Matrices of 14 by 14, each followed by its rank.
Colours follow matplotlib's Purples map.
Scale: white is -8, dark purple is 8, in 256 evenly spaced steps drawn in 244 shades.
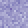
full rank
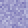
full rank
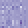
two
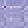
two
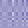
one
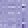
two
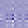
one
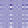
one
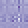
two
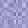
two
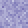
full rank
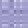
one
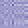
two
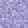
full rank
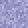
full rank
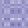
one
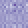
two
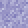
full rank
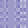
one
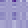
one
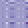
one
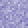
full rank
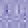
two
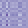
one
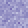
full rank
